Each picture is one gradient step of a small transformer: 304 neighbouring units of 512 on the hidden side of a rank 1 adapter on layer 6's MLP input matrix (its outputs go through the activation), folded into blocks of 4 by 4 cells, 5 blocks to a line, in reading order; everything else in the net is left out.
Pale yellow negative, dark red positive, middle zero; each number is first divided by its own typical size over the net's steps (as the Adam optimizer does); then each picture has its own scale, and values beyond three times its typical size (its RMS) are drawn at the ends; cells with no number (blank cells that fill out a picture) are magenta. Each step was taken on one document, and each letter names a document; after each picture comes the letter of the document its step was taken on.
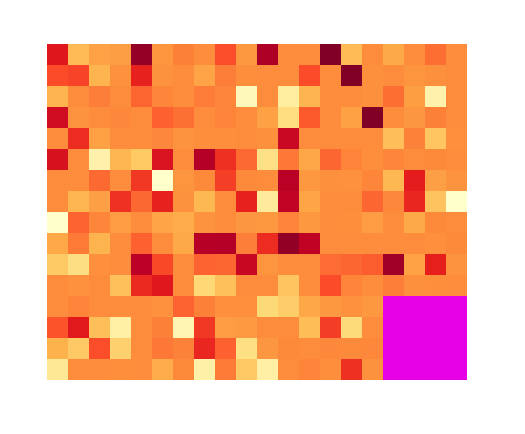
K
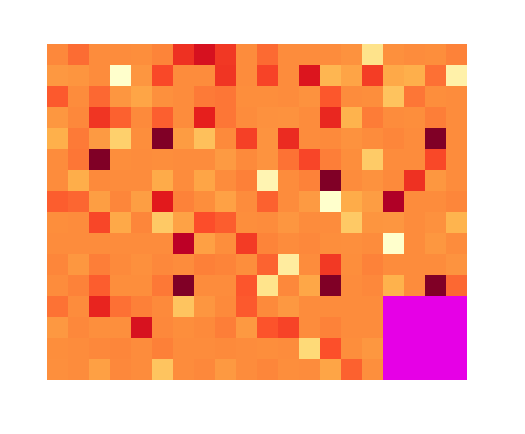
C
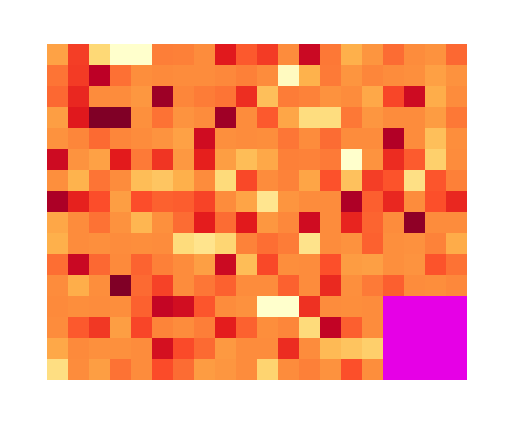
K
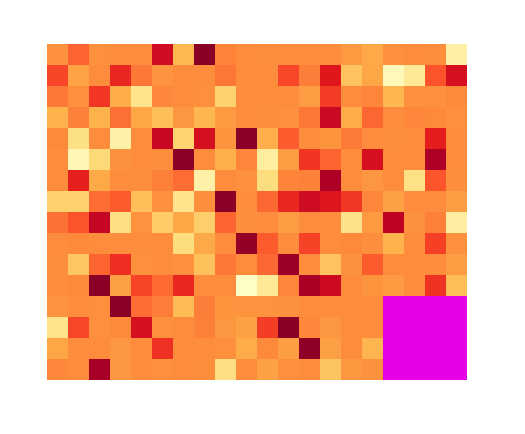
C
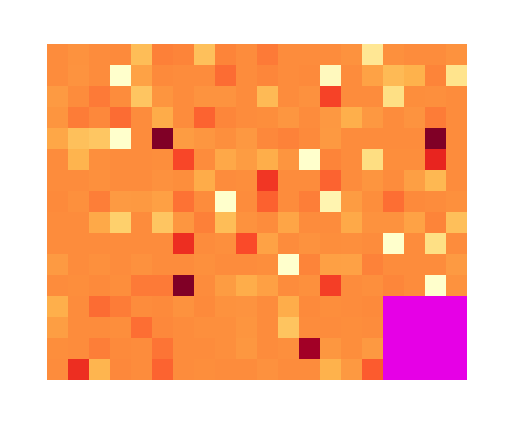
C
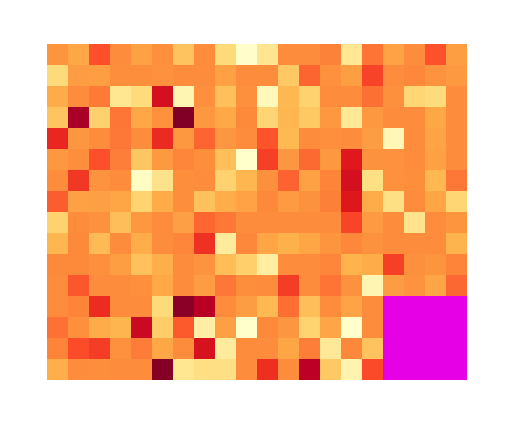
K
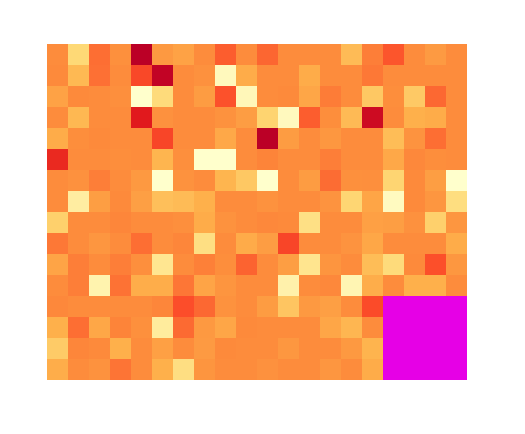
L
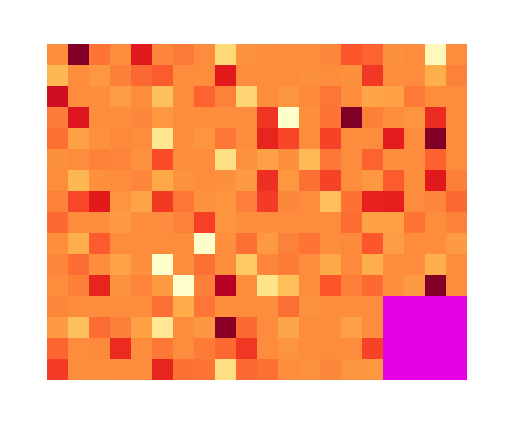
L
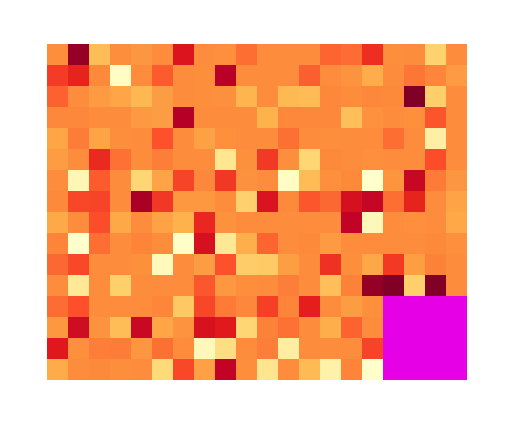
K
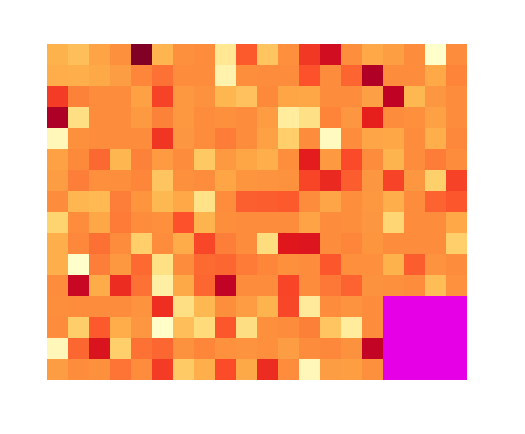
L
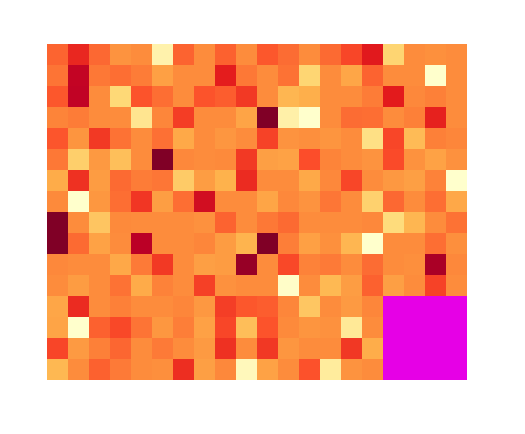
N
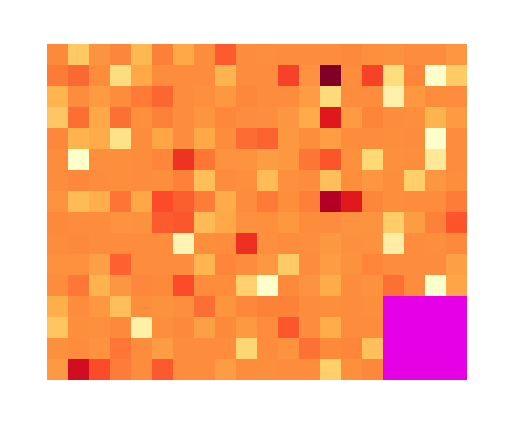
C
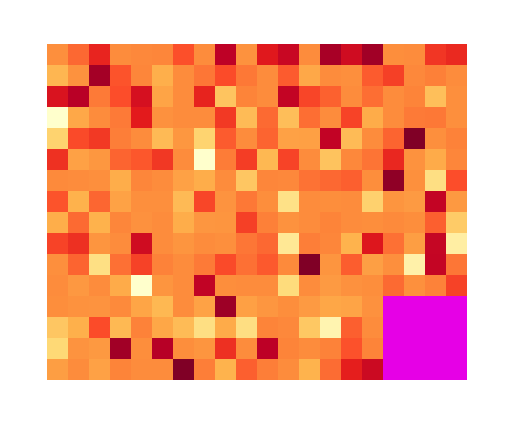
N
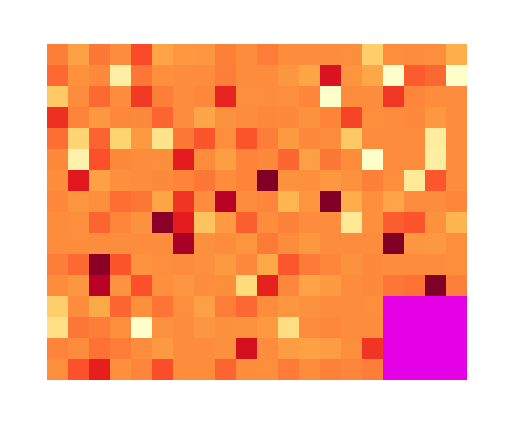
C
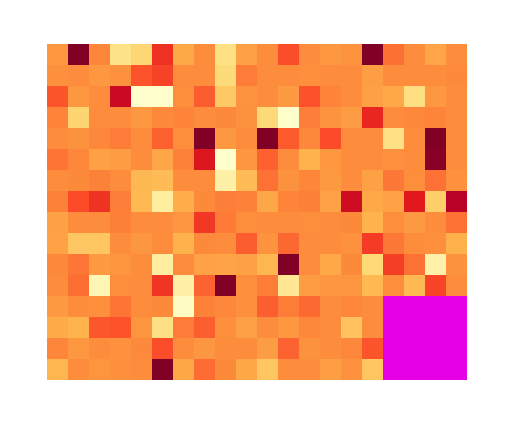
L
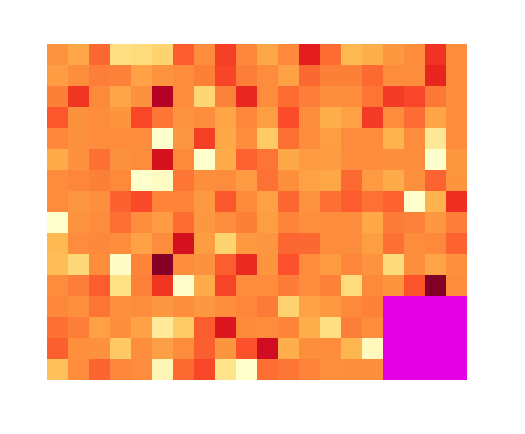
L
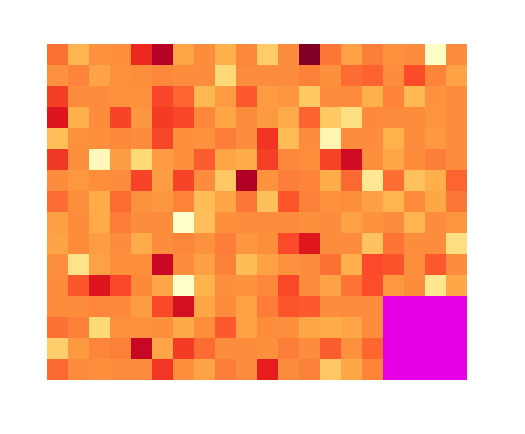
L
